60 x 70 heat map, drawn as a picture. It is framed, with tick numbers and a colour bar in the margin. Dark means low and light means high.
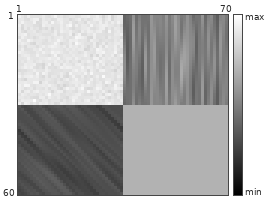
It is made of 2 by 2 panels. Panel 1,1: very high, fine-grained, faint in contrast. Panel 1,2: middling, streaked downward. Panel 2,1: low, slanting down to the right, faint in contrast. Panel 2,2: high, flat.
